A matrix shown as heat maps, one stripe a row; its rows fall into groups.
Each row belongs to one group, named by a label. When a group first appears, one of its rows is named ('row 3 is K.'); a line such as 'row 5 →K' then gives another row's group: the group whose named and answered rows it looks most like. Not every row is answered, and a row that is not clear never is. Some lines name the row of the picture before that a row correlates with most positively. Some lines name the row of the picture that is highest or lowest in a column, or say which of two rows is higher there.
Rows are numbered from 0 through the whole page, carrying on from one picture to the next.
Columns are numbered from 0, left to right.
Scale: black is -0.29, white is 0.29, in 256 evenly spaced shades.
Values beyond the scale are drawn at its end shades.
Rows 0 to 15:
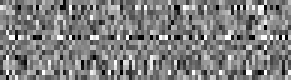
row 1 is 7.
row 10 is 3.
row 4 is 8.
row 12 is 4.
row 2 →7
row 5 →3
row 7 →7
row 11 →8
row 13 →4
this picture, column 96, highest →14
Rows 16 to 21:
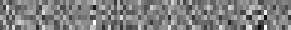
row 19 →3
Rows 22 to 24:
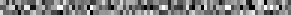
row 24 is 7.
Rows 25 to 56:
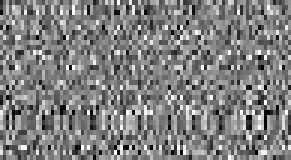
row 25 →8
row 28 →3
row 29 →7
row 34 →7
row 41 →7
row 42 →3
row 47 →7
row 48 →3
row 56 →8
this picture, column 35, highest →25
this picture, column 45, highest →47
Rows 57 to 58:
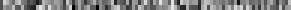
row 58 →4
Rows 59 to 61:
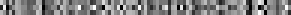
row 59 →3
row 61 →3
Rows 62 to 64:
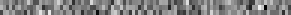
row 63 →3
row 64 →4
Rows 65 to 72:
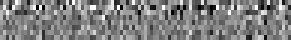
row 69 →3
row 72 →3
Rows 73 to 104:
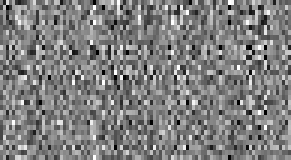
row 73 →8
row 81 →7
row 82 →3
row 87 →4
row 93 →7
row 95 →3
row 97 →7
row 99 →7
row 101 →7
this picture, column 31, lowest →73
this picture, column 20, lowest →73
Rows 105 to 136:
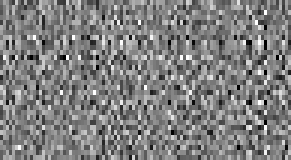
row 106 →4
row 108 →4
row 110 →3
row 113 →3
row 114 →3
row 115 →4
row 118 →4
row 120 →8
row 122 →7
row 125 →3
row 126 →4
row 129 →3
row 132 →8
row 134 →7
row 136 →4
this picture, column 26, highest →116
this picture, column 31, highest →123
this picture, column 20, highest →123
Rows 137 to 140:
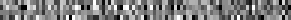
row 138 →4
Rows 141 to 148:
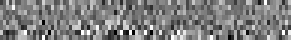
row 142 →7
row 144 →8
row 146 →4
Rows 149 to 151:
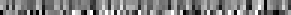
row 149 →3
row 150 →3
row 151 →8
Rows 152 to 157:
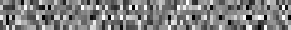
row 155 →3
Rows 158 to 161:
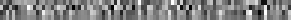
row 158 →8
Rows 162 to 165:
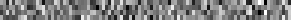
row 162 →3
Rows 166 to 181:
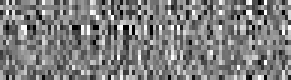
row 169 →7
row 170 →3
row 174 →8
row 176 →8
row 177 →8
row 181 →3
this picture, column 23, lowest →181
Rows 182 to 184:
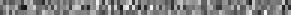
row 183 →4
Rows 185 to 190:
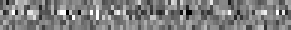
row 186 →7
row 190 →3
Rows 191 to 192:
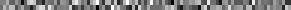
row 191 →4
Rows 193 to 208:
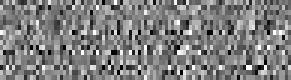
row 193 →4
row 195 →7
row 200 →4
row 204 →3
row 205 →3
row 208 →7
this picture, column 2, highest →206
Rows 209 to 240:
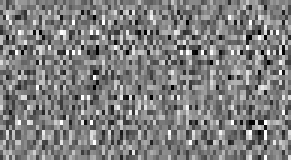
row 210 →3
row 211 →4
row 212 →8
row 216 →3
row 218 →4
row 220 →3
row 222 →3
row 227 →3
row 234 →3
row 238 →3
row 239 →4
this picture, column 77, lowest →237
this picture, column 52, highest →219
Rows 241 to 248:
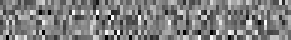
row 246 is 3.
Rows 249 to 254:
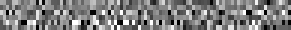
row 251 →3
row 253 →4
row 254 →8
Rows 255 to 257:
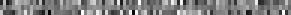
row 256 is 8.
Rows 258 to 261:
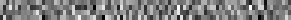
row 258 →3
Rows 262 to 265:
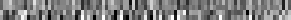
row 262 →4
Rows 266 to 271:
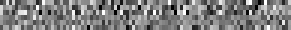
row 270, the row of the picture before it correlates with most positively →264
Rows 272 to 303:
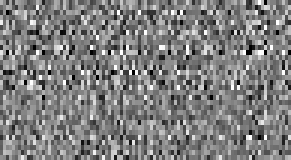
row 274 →8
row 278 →7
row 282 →3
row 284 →4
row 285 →4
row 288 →7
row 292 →4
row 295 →7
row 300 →4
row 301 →4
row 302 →4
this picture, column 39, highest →274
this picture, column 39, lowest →296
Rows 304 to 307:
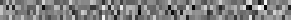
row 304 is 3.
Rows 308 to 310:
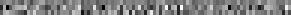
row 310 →4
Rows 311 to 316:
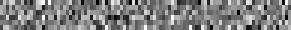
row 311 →4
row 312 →3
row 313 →7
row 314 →8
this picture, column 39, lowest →314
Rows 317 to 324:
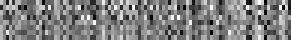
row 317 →3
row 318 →4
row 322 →3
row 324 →3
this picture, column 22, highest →318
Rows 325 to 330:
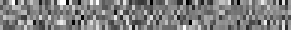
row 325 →7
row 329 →7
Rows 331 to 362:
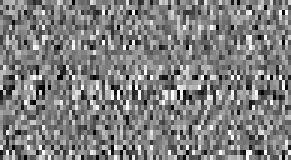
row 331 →7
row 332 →3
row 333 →4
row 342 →3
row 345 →7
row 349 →8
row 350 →8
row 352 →4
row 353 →7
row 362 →4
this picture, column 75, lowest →346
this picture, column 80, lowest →361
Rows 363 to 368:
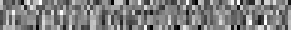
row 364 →7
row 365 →7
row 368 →7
